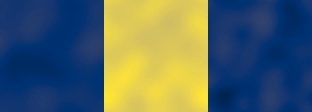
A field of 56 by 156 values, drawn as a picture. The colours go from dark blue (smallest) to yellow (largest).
The table splits into one row of 3 panels. Panel 1,1: very low, smooth, faint in contrast. Panel 1,2: very high, smooth, faint in contrast. Panel 1,3: very low, smooth, faint in contrast.
